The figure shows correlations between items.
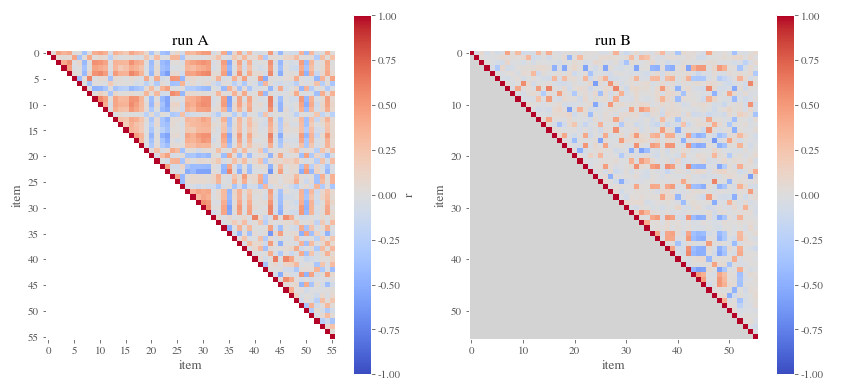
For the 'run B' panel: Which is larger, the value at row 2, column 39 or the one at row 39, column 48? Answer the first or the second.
the first
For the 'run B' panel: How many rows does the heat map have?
56
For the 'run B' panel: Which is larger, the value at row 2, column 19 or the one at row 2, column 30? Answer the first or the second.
the first
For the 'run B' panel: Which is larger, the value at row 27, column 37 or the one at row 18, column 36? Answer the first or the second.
the second
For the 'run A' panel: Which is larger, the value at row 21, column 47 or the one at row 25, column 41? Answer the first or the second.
the second
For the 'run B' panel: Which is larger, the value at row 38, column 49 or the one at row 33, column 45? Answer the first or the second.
the second
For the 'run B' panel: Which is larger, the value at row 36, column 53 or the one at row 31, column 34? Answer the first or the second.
the second
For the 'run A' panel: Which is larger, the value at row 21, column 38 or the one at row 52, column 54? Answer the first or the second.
the first
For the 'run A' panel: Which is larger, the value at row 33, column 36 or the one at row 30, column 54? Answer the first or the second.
the second
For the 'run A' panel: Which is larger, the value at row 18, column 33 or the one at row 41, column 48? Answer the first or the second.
the second
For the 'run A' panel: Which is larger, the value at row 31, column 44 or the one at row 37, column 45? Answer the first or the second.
the first
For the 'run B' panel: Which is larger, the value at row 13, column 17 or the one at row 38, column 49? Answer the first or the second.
the first
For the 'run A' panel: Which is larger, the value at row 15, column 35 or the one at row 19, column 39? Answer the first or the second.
the second
